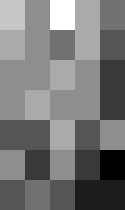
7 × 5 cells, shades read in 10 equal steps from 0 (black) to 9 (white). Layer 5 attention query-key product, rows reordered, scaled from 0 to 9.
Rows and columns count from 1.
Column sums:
34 30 38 28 17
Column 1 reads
7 6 5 5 3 5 3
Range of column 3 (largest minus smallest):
6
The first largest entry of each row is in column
3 1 3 2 3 1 2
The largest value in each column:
7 6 9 6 5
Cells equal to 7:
1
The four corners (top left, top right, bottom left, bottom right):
7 4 3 1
